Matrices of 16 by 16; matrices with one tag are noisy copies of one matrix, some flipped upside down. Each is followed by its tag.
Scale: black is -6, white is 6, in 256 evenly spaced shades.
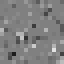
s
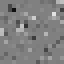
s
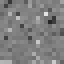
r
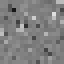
s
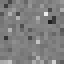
r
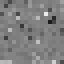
r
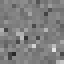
s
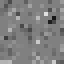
r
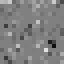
r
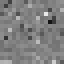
r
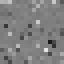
r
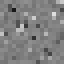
s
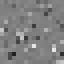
s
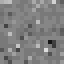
r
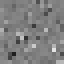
s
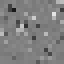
s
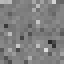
r
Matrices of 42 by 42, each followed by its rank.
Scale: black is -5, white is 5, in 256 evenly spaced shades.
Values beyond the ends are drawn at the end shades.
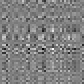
three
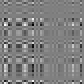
one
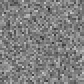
full rank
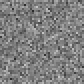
full rank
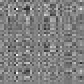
three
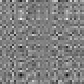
three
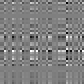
one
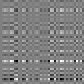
one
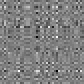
three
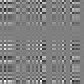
one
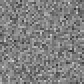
full rank
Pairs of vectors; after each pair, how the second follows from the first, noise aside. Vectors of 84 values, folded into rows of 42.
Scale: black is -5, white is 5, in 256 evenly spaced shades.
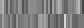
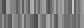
shuffled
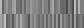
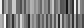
scaled up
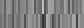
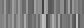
negated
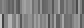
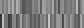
negated
